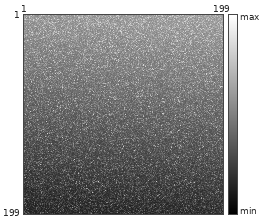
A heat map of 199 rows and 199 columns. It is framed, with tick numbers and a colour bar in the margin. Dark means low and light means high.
Values rise toward the top. Fine speckle covers the field. There are no regular stripes. No row or column stands out. Overall the values sit about 40% of the way up the scale.
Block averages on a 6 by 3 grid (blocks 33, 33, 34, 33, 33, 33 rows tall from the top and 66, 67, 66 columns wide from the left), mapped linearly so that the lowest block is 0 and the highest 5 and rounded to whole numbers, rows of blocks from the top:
5 5 5 | 4 4 4 | 3 3 3 | 2 2 2 | 1 1 1 | 0 0 0
